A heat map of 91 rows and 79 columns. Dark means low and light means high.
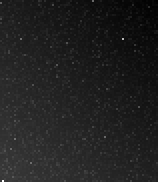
The bottom left is the ninth with the highest average. Values rise toward the bottom left. The values are skewed, with a long tail toward high values. The ninth with the lowest average is the top right. On average the colour sits 10% of the way up the scale. There are no regular stripes. The texture is fine-grained noise. No row or column stands out.
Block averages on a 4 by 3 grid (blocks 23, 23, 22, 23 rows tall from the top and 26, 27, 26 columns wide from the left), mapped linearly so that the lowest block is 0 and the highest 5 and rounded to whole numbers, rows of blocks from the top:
2 1 0 / 3 2 1 / 4 3 2 / 5 4 3
